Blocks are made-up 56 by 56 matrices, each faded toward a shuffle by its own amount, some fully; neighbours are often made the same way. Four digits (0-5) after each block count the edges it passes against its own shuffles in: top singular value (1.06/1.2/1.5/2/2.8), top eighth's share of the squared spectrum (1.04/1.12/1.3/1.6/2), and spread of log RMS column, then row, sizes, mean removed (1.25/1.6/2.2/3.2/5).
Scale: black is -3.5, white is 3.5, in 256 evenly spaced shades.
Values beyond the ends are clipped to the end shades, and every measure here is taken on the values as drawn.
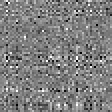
4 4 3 3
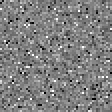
0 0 0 0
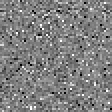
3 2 0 1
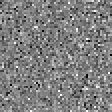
2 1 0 0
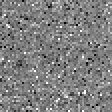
1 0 0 0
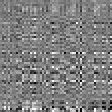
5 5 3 4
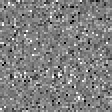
1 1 0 0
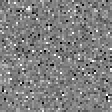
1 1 0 0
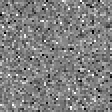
0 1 0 0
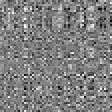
4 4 3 3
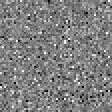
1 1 0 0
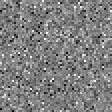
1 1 0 0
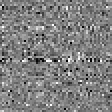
4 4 2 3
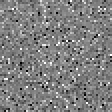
0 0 0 0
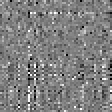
4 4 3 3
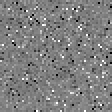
0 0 0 0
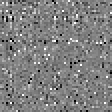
3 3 1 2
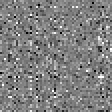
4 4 2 2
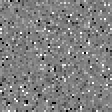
1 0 0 0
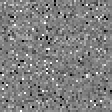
3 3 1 1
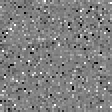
1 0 0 0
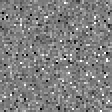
0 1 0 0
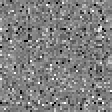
3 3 1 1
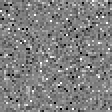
1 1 0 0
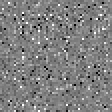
3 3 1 1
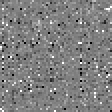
3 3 1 1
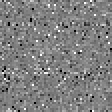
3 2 0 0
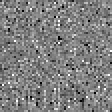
3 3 1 1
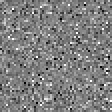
3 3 1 1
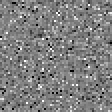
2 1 0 0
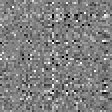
4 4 2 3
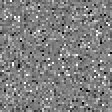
0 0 0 0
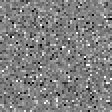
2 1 0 0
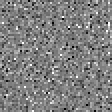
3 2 0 0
